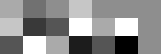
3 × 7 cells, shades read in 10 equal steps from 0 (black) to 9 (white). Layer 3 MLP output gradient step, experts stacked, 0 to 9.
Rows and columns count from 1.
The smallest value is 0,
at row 3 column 6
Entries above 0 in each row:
7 7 6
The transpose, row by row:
6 7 3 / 4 2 9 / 5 3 6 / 7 9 1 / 5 6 3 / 5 9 0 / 5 5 5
